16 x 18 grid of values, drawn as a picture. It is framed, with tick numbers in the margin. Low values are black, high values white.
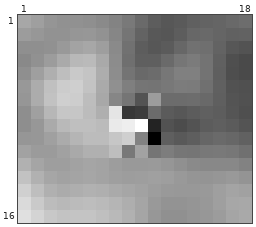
Values change most from cell to cell in the centre. Neither half mirrors the other. Values rise toward the bottom left. The values follow a bell shape. In the centre lies a patch that is rougher than the rest.
